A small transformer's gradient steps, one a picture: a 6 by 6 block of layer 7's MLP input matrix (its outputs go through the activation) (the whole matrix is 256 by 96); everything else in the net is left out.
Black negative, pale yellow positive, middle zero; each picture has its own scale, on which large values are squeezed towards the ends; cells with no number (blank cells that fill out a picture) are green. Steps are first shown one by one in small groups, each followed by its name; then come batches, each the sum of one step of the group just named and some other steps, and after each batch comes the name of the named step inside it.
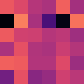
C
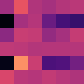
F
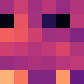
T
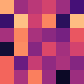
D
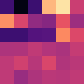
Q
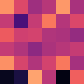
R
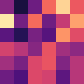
Q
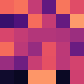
R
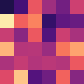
T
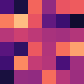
F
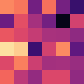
T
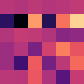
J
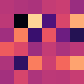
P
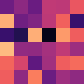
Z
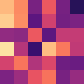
Z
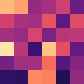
Z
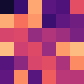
P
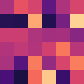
J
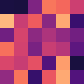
P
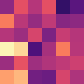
Z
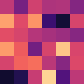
J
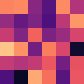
Z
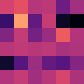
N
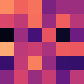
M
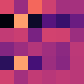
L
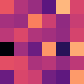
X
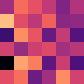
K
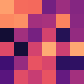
M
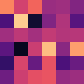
L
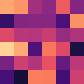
L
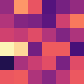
K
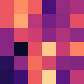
K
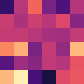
X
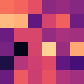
K
